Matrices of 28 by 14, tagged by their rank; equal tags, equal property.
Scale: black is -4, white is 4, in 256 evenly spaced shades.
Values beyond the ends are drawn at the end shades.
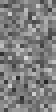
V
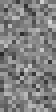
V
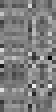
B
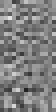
B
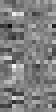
B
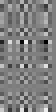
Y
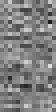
B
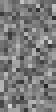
V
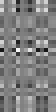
Y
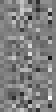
B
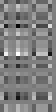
Y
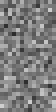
V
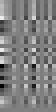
Y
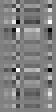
Y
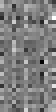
B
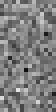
V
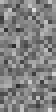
V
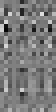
B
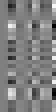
Y
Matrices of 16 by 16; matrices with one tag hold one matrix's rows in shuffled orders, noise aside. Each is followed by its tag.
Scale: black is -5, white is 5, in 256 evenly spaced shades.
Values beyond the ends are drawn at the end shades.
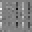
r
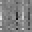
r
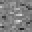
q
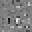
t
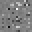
t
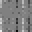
r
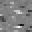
q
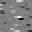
q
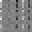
r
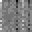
r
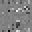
t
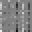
r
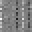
r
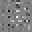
t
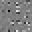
t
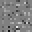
t
